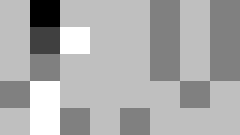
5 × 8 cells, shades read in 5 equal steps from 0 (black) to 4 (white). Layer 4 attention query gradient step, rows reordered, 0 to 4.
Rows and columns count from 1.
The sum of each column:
14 11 15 15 14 12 14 12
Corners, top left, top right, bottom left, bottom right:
3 2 3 3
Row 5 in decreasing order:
4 3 3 3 3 3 2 2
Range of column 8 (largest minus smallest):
1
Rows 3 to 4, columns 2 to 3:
2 3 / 4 3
